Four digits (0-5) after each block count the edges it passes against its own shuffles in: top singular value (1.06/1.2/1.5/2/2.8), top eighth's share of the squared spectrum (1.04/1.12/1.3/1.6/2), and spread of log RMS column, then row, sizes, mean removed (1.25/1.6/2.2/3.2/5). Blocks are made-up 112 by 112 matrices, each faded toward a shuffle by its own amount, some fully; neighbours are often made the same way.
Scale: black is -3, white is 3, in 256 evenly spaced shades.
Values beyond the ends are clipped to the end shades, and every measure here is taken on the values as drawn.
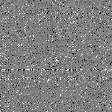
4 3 1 2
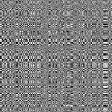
5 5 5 4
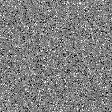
2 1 0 0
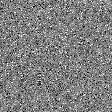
3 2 0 0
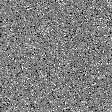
0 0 0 0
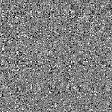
4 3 2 2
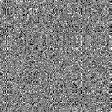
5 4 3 2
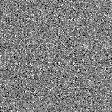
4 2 1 1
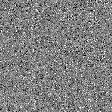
3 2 0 1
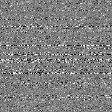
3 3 0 4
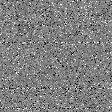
1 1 0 2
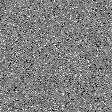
0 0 0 0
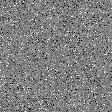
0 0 0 0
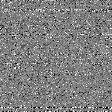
2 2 0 3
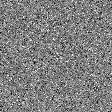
0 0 0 0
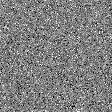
0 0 0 0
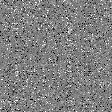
3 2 1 1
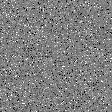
1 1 0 0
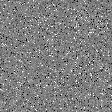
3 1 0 0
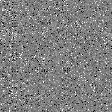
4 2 2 1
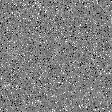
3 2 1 0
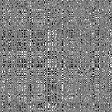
5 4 4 3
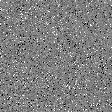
3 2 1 0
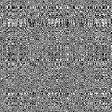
5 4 3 3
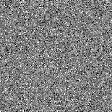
3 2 1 1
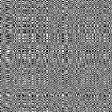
5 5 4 4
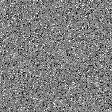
3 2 0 1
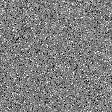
1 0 0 0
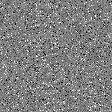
3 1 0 0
